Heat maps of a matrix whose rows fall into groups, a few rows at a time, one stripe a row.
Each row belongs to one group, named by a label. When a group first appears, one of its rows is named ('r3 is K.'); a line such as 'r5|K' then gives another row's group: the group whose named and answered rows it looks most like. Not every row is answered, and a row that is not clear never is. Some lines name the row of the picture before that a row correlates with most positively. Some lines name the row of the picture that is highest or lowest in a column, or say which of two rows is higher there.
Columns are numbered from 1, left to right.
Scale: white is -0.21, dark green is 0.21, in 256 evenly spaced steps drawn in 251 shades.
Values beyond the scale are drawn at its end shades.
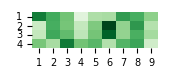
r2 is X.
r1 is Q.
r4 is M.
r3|X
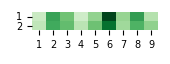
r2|X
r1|X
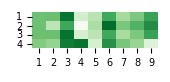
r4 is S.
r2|X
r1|X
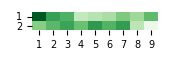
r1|Q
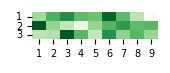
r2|Q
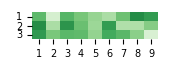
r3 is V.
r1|M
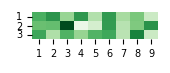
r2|X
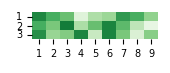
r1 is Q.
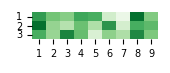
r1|M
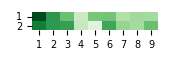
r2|Q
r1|Q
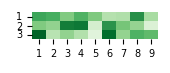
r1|M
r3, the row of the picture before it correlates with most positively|2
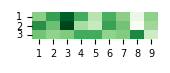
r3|M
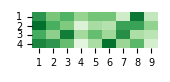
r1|M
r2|Q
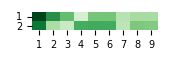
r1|Q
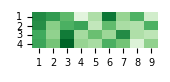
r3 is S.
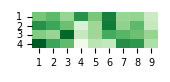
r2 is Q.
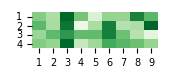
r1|M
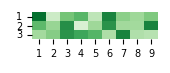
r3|S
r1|V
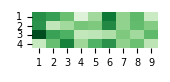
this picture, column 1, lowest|4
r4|X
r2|V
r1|Q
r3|Q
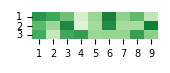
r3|M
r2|X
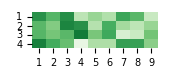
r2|S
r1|Q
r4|Q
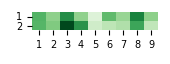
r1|M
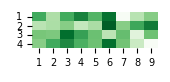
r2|X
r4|S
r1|V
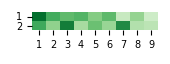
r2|S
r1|V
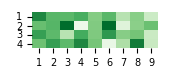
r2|X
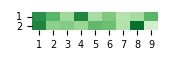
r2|M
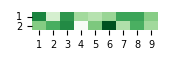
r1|M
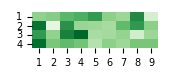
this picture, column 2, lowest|2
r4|Q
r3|S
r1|M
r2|M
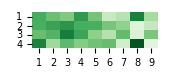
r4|M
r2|S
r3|S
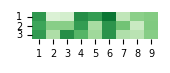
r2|V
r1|V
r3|V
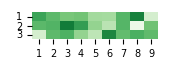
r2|S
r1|M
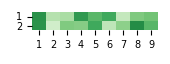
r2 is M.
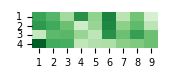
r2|Q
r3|X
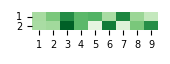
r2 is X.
